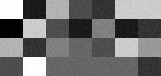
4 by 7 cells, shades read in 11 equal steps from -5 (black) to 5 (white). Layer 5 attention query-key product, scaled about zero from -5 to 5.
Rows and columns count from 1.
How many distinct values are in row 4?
4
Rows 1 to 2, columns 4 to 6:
-2 -3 3 / -4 0 -4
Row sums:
4 -15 0 -4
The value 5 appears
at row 1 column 1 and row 4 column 2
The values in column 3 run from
-2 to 2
